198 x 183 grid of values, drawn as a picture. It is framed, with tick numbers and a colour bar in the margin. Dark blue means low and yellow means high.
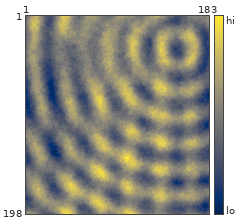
No overall slope runs across the table. Concentric rings centre on the top right. The ninth with the lowest average is the middle left. Stripes running up and down repeat 6 times from left to right.
